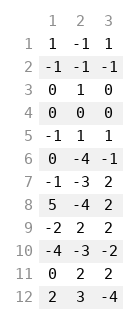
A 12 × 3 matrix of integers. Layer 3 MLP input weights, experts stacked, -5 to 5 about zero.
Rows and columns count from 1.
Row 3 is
0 1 0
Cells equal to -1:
7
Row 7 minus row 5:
0 -4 1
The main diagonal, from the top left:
1 -1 0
